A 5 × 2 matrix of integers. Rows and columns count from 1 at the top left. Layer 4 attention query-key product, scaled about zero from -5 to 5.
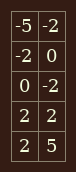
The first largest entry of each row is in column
2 2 1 1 2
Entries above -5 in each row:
1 2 2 2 2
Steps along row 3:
down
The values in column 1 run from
-5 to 2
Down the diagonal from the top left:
-5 0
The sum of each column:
-3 3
